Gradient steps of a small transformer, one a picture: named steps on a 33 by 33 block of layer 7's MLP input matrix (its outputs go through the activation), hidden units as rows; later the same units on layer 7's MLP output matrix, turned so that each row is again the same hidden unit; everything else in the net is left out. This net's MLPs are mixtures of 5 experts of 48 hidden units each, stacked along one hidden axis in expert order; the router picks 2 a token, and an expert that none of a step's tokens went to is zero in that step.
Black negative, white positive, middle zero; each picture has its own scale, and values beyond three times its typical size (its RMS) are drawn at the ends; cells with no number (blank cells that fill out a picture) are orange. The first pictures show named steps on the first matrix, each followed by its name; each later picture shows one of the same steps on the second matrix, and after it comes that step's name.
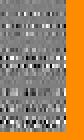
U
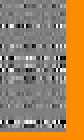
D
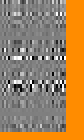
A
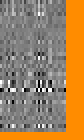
A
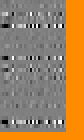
D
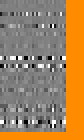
U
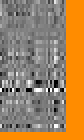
A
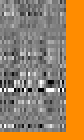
A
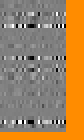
D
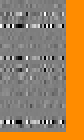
D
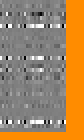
D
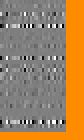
D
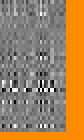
A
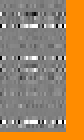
D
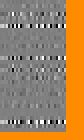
D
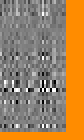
A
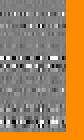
U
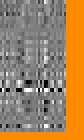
A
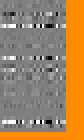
D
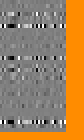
D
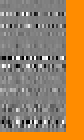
U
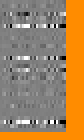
D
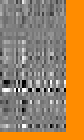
A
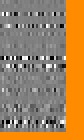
U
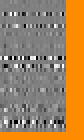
U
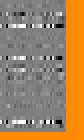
D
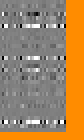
D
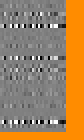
D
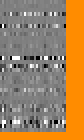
U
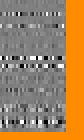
U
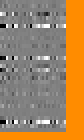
D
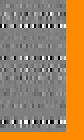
D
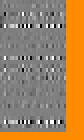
D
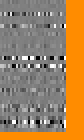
U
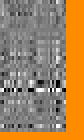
A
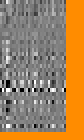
A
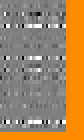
D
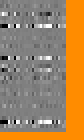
D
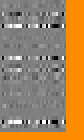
D
